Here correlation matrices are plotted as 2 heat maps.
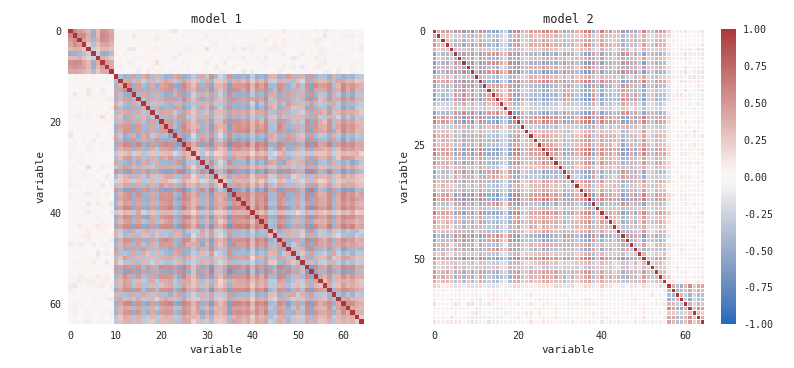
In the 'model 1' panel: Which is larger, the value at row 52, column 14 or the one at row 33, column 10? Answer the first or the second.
the second
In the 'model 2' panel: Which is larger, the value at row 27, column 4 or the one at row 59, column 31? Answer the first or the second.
the first
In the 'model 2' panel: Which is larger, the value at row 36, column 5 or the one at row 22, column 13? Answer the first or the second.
the second
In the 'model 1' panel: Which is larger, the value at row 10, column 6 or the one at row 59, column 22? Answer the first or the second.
the second
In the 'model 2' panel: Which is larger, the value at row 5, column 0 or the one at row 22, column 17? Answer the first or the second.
the second
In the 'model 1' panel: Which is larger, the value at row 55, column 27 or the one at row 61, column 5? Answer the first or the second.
the first
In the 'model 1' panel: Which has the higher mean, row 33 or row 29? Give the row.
33
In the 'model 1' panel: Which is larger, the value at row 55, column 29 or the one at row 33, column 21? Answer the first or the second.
the second
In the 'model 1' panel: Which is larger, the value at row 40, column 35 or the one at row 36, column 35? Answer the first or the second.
the first
